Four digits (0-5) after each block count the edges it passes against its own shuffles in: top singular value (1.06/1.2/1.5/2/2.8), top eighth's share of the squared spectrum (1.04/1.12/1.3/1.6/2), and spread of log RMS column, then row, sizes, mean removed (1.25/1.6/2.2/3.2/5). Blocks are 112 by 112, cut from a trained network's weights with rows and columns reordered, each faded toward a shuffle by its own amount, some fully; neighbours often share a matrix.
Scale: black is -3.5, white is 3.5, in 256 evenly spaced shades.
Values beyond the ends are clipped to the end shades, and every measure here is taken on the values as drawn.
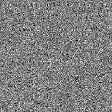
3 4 2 2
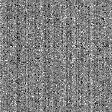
4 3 1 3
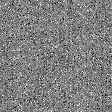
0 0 0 0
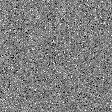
0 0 0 0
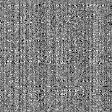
4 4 1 4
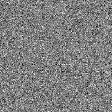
2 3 2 1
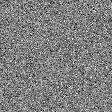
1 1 0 0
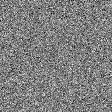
1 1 0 0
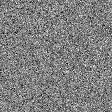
0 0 0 0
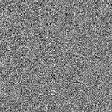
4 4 2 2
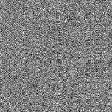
4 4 2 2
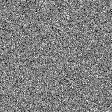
2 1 0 0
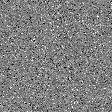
0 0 0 0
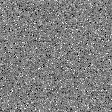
0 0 0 0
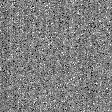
2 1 0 0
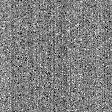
3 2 0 1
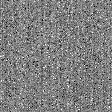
2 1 0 1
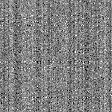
4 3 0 3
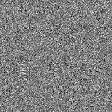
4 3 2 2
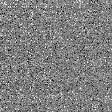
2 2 2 0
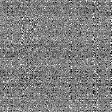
3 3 4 2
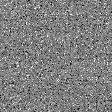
1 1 1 0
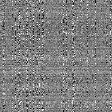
3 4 4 2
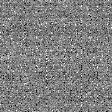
2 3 3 0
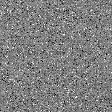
1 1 1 0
